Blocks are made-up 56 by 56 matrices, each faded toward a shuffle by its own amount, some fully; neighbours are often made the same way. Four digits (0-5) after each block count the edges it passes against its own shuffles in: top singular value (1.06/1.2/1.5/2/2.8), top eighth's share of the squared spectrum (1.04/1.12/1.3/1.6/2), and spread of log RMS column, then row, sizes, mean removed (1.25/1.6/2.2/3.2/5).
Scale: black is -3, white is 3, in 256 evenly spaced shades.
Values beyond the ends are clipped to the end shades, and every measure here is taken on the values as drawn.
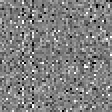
4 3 2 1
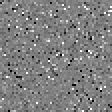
1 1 0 0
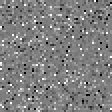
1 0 0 0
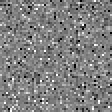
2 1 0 0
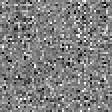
3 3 2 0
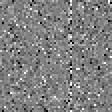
3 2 1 0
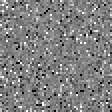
2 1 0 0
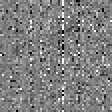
4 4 3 1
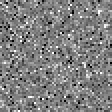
1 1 0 0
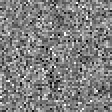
2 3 1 0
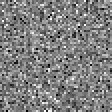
1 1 0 0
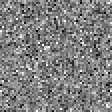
0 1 0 0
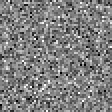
0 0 0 0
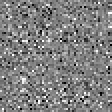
4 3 1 2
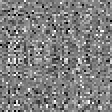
4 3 2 2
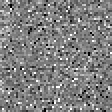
2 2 0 0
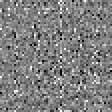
3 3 2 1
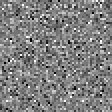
3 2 1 1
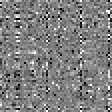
4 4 3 2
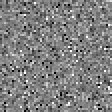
2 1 0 0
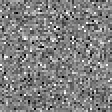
2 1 0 0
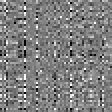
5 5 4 2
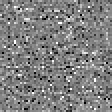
3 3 1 1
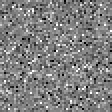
2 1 0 0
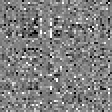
4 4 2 2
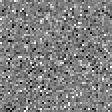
3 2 0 1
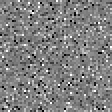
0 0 0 0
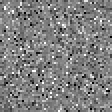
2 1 0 0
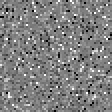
0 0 0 0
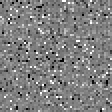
2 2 0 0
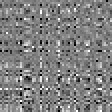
5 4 3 3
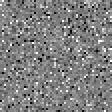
2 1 0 0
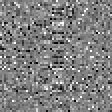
4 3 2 2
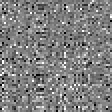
4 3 2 2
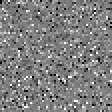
0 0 0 0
